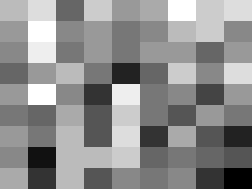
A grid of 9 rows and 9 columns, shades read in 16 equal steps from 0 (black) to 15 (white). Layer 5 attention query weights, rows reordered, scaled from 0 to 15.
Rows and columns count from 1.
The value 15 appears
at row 1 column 7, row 2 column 2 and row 5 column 2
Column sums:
77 83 83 66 84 63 85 65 66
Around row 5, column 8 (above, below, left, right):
8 9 8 9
